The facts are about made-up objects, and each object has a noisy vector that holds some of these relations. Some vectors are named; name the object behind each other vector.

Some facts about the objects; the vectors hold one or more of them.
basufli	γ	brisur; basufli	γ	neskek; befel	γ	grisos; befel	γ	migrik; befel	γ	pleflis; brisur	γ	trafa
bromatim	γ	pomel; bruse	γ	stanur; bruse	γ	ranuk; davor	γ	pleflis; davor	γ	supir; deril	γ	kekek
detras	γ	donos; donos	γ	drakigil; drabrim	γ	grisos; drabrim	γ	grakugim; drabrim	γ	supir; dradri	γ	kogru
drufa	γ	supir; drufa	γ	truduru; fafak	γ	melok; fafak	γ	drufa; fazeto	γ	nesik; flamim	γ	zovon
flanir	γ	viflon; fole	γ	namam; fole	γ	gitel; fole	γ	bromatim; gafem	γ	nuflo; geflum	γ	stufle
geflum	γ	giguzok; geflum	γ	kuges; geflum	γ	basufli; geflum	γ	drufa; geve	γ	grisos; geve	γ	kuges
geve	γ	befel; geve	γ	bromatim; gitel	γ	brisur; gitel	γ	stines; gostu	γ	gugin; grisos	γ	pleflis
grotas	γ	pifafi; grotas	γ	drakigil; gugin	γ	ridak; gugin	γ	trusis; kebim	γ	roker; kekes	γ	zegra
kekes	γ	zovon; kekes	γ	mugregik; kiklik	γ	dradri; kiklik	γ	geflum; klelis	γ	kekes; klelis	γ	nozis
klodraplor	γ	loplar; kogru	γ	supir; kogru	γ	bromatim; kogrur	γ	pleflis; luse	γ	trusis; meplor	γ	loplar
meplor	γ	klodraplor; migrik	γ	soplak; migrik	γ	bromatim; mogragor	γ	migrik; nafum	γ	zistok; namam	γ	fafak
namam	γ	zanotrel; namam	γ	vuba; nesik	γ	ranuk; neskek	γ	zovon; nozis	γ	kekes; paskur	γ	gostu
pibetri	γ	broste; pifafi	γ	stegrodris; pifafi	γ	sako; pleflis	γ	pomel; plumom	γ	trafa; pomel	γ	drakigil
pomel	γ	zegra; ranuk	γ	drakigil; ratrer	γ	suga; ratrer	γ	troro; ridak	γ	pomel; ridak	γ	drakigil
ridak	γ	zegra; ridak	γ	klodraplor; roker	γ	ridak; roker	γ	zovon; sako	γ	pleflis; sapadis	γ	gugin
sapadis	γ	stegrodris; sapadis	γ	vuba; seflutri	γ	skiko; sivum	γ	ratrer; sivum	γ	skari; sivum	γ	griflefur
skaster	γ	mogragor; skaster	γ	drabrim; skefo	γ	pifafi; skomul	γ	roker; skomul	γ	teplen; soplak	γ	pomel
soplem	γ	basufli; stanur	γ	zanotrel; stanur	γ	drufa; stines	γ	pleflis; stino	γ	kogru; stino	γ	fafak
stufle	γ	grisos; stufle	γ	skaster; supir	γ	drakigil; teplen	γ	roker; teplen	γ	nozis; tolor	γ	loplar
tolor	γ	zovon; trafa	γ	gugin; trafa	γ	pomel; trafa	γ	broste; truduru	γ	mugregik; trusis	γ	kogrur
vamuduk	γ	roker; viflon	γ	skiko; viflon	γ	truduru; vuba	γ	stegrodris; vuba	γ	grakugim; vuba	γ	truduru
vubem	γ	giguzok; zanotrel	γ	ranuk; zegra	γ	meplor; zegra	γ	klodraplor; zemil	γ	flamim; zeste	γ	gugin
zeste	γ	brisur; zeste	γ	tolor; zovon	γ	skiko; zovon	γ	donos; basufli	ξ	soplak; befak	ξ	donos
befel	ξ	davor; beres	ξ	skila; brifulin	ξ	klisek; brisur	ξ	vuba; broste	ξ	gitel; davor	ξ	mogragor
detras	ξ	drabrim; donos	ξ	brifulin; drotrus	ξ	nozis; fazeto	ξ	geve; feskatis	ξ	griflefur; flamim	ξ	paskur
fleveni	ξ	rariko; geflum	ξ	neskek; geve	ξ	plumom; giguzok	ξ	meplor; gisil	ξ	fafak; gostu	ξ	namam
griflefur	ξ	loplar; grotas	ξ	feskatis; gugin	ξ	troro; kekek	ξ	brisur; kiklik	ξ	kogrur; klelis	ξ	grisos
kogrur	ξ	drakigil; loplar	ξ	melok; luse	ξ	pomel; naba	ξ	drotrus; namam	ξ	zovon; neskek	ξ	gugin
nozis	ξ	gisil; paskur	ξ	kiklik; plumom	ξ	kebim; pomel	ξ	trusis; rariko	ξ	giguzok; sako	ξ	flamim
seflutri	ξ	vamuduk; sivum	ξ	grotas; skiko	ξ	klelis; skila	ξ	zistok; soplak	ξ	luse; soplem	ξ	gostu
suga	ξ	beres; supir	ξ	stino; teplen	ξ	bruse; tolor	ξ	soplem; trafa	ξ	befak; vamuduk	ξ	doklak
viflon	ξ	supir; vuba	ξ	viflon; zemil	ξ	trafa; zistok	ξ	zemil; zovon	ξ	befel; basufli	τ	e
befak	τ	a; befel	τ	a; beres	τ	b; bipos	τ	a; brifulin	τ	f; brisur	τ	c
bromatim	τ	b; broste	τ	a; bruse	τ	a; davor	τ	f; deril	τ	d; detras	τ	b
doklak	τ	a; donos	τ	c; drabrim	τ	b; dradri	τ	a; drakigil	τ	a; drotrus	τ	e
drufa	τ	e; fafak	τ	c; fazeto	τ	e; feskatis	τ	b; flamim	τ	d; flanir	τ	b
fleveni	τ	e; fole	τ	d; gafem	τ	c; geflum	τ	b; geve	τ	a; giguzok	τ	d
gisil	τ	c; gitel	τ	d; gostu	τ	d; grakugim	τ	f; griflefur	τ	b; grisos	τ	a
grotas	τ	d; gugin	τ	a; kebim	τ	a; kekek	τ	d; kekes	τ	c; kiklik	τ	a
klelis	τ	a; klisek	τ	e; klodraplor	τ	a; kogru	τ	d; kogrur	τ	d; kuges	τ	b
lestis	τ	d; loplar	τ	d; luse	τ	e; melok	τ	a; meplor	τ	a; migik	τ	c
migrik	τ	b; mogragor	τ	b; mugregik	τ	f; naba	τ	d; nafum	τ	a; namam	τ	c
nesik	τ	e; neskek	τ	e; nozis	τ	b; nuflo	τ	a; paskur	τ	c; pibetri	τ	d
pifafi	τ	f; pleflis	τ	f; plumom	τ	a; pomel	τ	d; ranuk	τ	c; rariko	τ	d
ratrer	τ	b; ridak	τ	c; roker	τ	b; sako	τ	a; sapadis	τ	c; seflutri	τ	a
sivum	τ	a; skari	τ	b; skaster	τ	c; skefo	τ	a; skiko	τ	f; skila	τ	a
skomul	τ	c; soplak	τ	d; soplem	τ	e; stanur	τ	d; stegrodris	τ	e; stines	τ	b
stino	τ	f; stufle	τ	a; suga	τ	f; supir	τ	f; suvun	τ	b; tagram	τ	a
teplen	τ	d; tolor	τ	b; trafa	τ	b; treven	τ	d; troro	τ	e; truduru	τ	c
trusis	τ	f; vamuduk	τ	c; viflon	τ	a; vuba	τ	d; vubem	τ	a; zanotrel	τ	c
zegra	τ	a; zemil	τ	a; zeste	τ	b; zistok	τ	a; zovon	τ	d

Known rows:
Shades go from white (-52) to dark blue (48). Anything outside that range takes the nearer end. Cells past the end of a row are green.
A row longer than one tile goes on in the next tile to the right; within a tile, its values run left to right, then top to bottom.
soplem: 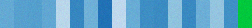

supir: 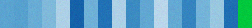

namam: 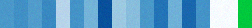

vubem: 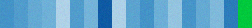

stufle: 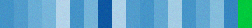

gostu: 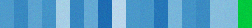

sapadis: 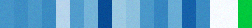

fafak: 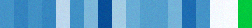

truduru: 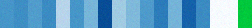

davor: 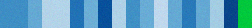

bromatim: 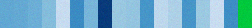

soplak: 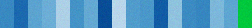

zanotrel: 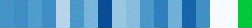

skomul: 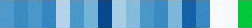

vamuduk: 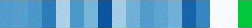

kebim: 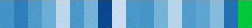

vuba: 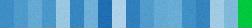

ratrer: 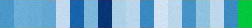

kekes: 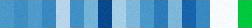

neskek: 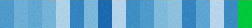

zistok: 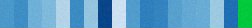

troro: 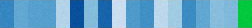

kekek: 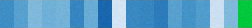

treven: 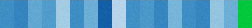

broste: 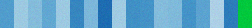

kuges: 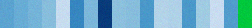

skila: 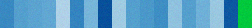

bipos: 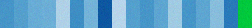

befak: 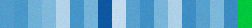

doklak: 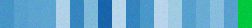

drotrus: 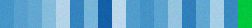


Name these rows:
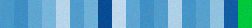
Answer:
klelis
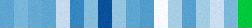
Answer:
drabrim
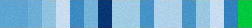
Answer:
feskatis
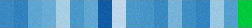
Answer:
grotas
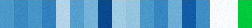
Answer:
paskur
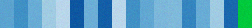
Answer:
mugregik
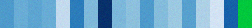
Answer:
beres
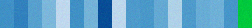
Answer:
grisos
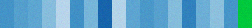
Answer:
nesik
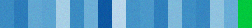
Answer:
rariko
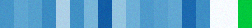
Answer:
brisur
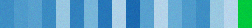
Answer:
gitel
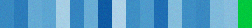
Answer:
giguzok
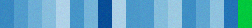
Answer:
befel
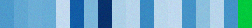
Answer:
griflefur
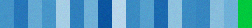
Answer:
loplar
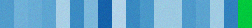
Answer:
viflon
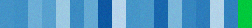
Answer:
teplen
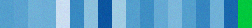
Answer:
nuflo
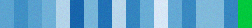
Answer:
stino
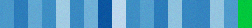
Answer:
flamim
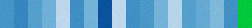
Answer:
meplor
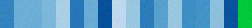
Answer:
sivum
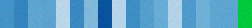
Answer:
melok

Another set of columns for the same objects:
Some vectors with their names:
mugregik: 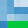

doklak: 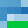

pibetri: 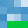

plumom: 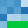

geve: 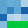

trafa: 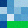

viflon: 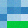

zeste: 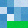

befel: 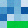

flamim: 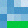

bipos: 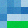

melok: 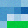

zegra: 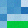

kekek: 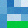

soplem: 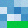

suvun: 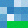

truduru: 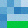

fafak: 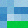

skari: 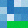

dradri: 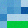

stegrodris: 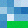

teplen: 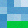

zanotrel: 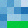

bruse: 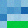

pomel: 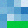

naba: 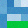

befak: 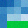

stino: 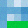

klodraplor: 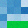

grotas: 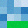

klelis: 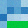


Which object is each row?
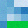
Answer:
grakugim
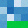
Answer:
ratrer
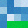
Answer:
fleveni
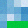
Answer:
trusis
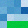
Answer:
gugin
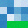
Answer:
geflum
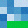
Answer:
fazeto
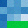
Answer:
zemil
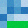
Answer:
seflutri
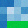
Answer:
donos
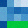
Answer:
suga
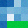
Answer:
klisek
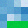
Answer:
kogrur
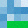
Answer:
zovon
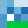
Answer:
mogragor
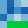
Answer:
sivum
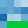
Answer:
sapadis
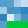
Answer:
luse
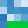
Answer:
basufli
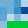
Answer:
drakigil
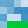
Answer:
gostu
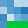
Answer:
nesik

